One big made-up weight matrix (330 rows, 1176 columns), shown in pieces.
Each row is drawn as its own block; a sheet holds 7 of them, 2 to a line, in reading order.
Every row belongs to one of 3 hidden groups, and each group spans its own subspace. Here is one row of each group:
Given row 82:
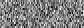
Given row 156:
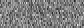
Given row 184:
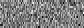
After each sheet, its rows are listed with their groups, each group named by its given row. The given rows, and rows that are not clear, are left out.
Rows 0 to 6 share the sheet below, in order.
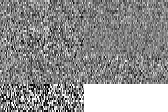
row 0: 156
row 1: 184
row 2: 156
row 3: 184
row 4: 156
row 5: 184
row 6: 156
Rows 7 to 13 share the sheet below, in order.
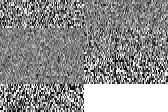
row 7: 184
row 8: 82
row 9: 82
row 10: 184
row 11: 82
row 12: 156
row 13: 184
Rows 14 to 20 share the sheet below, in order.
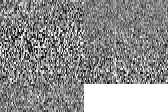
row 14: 82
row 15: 82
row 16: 82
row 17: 156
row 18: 82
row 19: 156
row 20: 156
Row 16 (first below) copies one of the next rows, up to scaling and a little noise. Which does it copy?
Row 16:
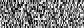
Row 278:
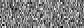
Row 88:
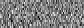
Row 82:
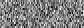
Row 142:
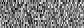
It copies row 142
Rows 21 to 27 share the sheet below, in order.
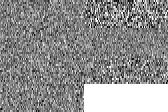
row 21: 156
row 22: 156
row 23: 82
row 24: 184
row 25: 156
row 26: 82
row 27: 184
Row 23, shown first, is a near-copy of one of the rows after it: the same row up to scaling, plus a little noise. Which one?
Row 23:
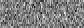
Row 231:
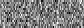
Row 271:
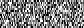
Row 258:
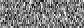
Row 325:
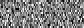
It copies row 258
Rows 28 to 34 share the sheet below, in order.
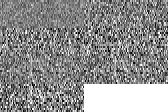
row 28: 82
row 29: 82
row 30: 184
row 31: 184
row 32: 156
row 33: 156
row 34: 156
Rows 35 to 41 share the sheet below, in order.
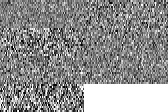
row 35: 82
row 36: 82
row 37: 156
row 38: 184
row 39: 156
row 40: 184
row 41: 82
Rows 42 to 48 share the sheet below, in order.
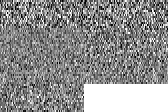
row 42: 82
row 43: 82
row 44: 156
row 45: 82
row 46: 184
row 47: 184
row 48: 156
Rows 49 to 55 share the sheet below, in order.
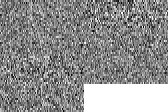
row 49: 156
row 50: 156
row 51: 156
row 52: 82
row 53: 156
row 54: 156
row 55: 82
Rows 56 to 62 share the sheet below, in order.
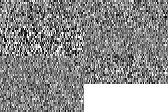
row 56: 156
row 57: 156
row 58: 82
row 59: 156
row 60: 184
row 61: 156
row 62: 156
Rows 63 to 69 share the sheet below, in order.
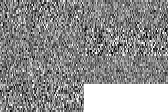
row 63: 184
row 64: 82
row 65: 82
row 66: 82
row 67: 156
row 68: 156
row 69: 184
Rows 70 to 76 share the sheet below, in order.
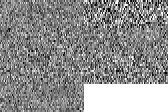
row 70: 156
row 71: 184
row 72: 82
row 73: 82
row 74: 156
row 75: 156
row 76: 82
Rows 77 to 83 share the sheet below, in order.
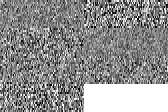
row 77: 184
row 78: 184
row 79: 156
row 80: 82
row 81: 184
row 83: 184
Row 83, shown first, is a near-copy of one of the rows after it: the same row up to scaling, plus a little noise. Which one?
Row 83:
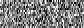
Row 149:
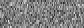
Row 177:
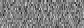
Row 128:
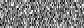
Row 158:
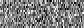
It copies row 158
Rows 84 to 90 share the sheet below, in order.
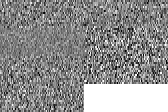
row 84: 82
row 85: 184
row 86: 184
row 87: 156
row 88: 82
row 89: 184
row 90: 82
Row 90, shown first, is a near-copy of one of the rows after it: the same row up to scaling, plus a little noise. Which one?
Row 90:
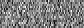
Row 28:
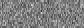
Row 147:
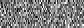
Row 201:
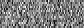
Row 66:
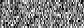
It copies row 201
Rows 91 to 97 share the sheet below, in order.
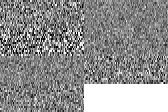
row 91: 184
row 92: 82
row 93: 82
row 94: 156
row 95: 184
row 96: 82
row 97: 184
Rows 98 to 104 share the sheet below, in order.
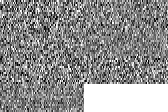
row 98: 184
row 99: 82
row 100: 156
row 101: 82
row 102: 82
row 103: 184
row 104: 82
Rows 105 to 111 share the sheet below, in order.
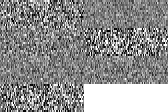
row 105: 156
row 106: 156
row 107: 82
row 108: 156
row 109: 156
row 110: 156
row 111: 156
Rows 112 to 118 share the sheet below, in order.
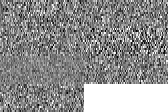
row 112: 82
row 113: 184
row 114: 184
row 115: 82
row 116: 156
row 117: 184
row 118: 184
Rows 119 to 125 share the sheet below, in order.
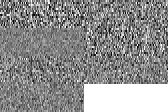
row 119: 156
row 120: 82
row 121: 82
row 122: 184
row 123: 156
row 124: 184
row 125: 156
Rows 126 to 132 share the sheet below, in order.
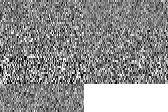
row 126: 82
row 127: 82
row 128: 184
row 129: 82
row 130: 184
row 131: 82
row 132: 184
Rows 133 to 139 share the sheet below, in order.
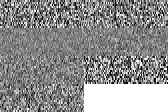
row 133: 184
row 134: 156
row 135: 82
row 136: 184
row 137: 184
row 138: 82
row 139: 82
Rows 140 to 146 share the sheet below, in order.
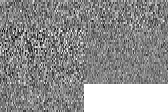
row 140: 184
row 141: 184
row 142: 82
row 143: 82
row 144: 184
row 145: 184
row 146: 156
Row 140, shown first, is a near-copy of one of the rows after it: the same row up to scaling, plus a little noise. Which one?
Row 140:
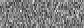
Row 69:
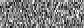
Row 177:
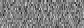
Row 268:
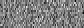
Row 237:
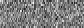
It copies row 69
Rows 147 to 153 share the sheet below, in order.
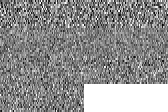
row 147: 82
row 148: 184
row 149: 184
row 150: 156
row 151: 156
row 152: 184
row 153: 184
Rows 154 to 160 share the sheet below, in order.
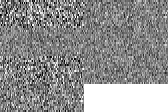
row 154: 156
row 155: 156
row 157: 156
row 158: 184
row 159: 156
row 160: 156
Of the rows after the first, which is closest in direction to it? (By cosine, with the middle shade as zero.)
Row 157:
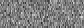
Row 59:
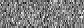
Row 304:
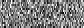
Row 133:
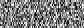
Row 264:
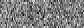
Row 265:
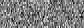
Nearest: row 59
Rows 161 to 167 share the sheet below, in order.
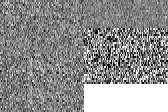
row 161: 82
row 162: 156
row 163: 184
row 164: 184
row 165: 156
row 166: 184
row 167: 156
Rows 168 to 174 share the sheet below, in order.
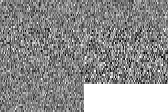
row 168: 82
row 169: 156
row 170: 156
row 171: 82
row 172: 156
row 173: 82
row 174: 82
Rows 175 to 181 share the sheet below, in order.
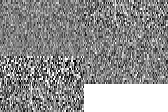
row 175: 82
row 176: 156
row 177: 184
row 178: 82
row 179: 184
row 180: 184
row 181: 156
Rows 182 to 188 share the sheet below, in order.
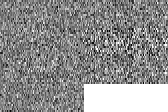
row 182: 184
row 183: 156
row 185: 156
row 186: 82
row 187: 156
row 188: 184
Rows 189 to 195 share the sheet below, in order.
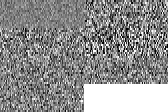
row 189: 82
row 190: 82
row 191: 82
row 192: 82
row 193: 156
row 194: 156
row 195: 156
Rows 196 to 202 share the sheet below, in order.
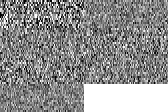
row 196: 184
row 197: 82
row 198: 184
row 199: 184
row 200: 82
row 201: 82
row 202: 156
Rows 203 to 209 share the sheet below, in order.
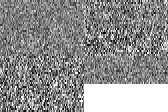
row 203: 184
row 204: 82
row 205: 156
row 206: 82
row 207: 184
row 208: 156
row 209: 156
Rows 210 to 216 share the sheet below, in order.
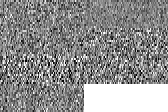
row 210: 184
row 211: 184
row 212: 156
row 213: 82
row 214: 184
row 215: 184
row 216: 184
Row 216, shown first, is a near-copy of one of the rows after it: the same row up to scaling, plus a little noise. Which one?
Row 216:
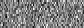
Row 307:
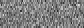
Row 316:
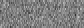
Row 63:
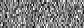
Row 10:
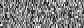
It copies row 63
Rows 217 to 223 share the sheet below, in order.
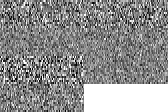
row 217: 82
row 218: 82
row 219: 82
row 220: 184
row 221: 82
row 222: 156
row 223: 156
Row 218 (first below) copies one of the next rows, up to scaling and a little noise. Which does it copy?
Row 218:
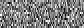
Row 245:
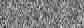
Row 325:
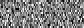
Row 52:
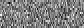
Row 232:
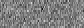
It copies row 52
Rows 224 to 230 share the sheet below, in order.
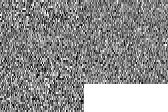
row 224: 82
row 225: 184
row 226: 156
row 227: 156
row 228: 82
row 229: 184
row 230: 156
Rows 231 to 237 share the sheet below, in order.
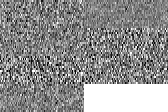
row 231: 82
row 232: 82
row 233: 82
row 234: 184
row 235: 156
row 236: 82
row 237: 184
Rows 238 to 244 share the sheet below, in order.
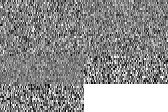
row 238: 184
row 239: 156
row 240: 184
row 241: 184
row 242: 82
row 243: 184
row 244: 156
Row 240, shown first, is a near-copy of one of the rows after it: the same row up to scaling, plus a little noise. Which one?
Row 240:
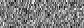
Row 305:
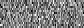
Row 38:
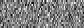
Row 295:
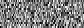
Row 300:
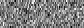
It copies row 300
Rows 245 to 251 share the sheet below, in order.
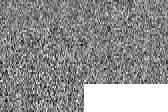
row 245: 82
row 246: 156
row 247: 156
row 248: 184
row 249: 184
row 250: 184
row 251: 184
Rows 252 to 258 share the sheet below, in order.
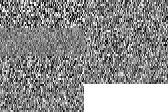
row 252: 82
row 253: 82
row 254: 82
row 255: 156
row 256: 82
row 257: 82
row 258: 82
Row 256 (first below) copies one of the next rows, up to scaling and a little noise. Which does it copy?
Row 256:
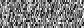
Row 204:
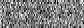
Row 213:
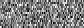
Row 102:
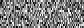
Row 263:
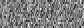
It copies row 263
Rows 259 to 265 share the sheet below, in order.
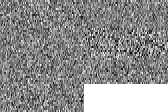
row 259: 156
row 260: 184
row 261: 156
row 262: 184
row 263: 82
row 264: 156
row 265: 156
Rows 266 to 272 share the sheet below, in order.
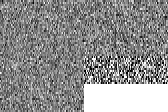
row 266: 184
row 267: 156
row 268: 184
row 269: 156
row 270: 82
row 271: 82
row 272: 156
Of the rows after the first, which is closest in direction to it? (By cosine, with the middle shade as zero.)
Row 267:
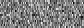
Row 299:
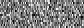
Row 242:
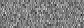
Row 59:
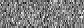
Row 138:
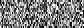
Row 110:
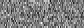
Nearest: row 299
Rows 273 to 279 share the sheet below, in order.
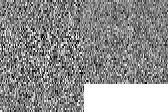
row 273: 184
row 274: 156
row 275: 82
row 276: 156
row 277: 156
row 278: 82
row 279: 184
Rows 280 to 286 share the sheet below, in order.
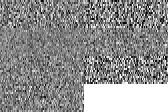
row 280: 82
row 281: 184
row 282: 156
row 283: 156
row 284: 156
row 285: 82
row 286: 82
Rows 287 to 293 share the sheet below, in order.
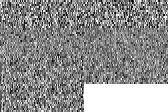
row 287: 82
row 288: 156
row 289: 184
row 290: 156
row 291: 82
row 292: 82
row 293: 82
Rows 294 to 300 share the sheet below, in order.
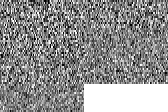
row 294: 156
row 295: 184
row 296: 184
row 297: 184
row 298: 82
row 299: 156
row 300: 184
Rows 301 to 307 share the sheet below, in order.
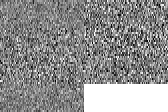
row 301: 184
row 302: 184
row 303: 184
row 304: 82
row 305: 184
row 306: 156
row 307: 184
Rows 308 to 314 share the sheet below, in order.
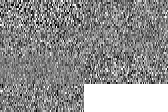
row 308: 184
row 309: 156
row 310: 82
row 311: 82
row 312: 184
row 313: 156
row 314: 184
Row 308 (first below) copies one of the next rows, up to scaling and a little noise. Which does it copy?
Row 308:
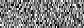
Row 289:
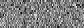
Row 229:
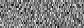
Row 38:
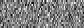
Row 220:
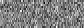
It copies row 229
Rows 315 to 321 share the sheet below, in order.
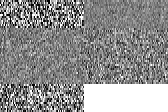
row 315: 156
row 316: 184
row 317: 82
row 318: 156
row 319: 184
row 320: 184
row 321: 156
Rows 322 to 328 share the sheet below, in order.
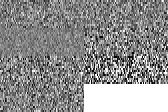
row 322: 156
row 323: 82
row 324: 184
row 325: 82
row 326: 156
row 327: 156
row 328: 184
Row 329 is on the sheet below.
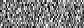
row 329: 184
